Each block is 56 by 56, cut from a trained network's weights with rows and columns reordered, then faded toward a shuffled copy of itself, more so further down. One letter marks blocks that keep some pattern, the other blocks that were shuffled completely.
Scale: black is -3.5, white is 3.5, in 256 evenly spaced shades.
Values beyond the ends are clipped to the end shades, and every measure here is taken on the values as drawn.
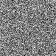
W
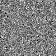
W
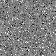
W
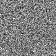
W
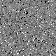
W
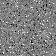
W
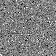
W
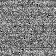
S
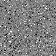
S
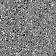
W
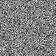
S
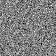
W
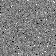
W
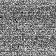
S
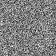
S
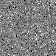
W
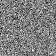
W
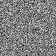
W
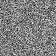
W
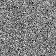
W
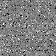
S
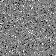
W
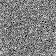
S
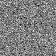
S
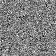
W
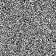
W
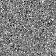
W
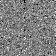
S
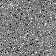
W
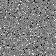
W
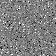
W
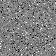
W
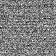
S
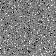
W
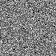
W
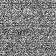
S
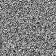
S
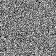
W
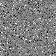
W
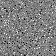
W
